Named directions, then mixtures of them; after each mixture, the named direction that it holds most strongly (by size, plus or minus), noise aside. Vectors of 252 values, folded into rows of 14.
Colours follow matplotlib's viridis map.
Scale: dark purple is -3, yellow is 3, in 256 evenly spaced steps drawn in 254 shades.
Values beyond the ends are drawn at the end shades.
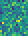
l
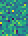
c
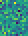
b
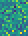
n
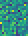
c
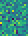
c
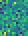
b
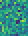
b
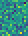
n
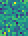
b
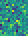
c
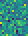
c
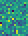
c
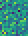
b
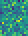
l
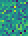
n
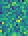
l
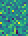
c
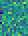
l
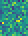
l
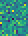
c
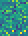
n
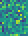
b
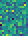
c
